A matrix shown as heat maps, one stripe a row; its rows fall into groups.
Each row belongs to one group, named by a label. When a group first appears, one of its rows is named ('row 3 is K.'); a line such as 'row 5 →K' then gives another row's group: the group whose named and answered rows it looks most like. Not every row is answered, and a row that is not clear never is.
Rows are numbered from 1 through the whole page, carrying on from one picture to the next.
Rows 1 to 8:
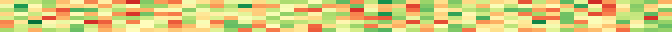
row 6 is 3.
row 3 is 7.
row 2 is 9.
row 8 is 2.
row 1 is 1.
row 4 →1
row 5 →7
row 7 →9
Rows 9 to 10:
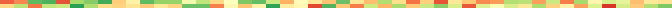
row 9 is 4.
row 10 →7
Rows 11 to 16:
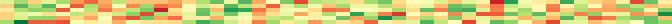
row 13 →9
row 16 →7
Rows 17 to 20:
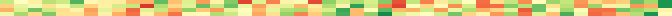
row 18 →3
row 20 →1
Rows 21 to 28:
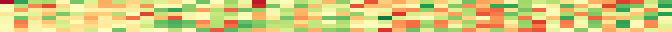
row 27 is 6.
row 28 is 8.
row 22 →7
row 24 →3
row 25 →1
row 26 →6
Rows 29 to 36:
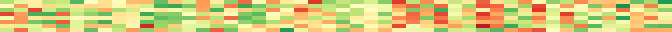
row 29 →2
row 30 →6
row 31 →2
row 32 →4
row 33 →6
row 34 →4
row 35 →3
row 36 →8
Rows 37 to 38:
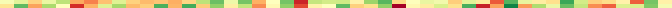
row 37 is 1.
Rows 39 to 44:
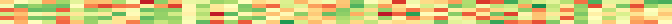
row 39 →3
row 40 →9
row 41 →4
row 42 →8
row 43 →4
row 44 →8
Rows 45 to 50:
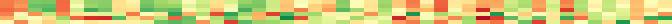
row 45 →4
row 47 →4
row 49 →3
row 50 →6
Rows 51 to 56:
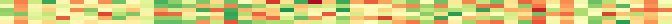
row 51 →8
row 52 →6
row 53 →8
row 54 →9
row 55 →8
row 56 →6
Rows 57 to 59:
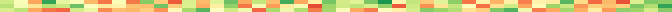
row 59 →7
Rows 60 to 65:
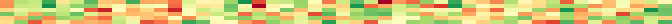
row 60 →9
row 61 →9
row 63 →2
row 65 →7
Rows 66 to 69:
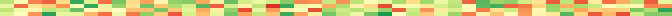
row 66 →7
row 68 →2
